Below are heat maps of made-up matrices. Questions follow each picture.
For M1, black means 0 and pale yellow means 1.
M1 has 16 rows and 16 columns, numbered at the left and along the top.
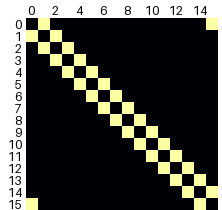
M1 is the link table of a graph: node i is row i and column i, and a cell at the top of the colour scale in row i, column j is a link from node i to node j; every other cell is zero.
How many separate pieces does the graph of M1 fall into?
1
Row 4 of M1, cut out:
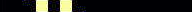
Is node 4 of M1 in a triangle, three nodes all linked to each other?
no
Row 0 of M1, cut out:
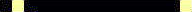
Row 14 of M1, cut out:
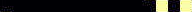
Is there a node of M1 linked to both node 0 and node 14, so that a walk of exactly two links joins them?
yes
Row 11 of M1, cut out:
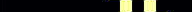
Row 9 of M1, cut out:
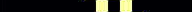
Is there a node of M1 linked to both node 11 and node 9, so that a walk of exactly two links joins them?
yes
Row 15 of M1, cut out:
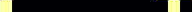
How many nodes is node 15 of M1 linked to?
2
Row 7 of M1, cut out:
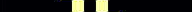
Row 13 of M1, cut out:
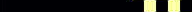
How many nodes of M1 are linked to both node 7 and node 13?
0
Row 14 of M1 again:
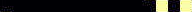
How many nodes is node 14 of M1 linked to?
2
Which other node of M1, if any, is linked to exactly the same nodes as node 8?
none
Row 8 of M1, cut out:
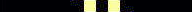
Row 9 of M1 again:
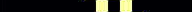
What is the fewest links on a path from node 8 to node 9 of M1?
1
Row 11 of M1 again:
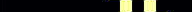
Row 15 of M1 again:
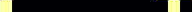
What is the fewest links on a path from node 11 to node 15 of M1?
4
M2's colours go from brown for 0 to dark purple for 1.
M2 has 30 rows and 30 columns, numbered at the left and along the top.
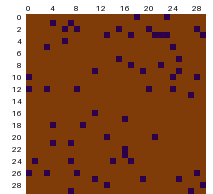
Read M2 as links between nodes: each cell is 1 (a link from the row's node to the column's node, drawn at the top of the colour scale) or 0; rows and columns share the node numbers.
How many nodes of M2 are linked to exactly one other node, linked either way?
1
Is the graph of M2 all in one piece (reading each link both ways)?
yes
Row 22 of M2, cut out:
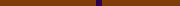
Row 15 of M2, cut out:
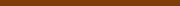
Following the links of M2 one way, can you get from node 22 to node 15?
no
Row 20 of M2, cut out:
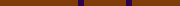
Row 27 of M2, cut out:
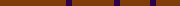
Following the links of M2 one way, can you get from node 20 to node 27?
yes
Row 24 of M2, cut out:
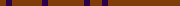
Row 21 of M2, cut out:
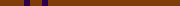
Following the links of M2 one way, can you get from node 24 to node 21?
no
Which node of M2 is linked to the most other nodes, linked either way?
node 3
